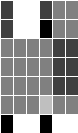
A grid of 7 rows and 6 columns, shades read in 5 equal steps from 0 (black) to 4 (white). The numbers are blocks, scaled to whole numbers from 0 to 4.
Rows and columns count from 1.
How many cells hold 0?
3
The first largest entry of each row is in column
2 2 1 1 1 4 2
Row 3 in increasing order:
1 1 2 2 2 2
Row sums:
14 13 10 10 10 13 16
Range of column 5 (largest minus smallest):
3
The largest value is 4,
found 8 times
